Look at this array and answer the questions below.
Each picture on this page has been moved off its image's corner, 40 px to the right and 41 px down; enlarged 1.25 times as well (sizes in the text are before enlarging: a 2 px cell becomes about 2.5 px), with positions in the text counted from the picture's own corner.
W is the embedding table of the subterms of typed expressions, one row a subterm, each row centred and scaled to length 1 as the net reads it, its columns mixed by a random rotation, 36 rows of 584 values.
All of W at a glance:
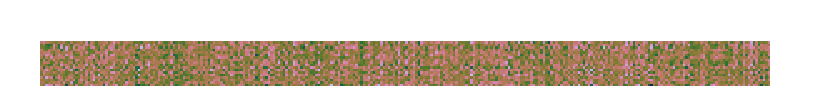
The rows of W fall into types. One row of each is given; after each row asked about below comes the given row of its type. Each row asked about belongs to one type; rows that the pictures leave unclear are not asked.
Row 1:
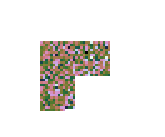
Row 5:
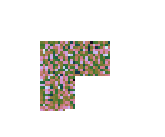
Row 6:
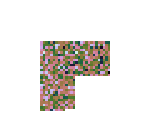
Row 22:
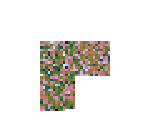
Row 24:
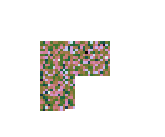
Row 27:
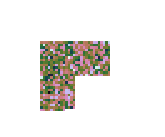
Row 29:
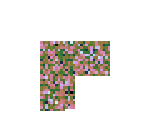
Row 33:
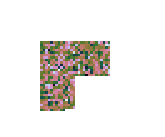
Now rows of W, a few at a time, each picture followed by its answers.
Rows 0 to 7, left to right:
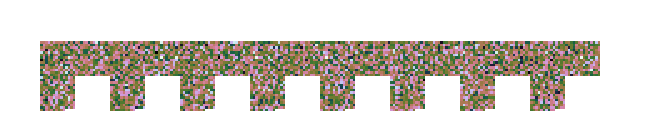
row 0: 27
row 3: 24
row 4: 5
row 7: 1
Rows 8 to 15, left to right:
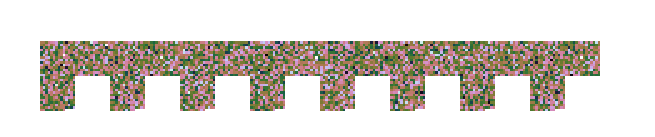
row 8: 22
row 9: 1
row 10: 5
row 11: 22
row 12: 33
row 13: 29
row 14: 24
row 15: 1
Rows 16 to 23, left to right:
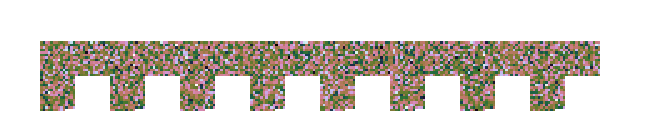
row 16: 24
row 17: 22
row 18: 5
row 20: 6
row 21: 29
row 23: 33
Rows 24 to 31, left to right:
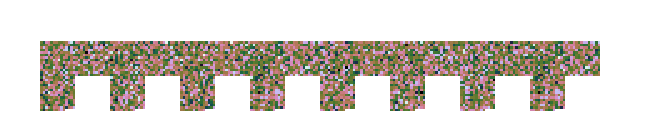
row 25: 27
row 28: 22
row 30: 5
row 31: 27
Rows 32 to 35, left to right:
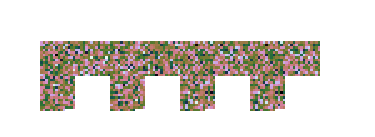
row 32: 1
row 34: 29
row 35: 29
